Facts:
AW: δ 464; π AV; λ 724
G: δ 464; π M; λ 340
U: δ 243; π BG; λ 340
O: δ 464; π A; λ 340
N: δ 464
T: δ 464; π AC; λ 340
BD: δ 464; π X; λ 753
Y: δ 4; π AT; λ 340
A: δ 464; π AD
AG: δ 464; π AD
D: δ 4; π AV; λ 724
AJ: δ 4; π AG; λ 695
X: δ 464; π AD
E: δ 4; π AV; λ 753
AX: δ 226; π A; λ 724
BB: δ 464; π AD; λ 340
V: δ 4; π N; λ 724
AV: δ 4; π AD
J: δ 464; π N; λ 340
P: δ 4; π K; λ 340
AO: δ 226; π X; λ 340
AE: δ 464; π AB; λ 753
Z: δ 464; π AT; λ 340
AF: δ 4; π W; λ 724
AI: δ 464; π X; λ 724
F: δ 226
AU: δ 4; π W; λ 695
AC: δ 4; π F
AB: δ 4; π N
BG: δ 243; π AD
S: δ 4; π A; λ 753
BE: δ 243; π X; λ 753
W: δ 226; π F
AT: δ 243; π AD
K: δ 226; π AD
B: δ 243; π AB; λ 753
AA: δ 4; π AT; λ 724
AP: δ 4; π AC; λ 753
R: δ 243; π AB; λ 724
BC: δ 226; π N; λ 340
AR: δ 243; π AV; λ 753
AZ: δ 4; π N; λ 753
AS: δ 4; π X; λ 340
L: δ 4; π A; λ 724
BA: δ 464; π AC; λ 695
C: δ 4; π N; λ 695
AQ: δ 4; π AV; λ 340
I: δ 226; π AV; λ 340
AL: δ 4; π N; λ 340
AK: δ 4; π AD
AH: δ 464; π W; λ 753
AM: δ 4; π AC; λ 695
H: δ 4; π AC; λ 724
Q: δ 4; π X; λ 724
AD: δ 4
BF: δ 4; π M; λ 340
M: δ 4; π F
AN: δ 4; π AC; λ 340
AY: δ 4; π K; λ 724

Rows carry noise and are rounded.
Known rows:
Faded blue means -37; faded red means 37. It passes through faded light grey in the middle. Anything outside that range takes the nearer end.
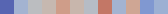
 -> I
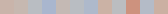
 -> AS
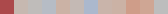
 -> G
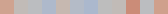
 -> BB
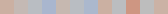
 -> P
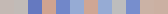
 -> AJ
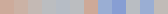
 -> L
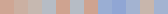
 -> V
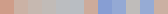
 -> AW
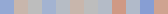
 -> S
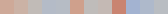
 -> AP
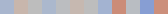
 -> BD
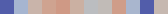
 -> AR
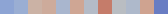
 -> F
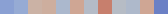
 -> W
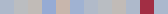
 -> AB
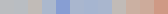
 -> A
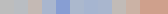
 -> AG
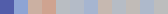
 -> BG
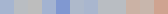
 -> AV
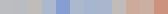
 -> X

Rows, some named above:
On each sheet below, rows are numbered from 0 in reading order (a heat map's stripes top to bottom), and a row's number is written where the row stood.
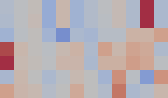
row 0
AB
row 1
AB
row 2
AD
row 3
AN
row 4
T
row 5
BD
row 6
AH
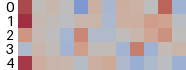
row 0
AC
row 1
T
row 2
J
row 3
AE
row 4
H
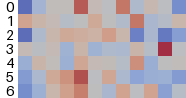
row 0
BC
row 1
AH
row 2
AX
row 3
N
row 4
AZ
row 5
R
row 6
U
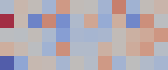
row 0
AE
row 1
BA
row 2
A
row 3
AL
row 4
K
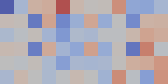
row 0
B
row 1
AJ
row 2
AK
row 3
C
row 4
A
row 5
BD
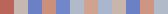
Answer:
AM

